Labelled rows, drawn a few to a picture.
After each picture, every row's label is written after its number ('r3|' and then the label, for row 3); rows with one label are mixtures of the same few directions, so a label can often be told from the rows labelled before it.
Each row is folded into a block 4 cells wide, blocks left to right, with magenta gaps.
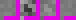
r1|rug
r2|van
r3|van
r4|rug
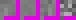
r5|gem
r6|van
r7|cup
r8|rug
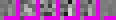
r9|cup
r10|van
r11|rug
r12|cup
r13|cup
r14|cup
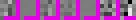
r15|cup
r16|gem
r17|cup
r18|rug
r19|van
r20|rug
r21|cup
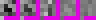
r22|van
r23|van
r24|cup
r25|van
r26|cup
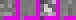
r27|rug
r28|cup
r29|van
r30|cup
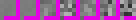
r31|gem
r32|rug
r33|gem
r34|rug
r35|van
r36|cup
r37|rug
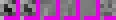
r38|van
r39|van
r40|gem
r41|cup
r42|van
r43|rug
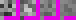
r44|rug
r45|van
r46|rug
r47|van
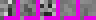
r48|cup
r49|van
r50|rug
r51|van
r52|gem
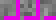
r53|gem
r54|rug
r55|gem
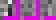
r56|cup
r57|rug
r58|cup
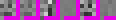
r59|rug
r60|rug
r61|cup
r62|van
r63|rug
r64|cup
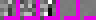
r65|cup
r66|rug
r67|cup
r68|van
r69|gem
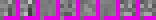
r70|cup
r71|cup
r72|cup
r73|rug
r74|van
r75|gem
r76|rug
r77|rug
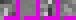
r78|gem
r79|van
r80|cup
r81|van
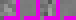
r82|van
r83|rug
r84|cup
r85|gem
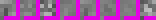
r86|gem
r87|rug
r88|rug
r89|gem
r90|gem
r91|van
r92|van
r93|van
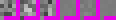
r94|rug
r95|van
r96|cup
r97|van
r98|rug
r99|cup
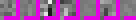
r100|rug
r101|cup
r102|cup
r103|gem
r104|van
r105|gem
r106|van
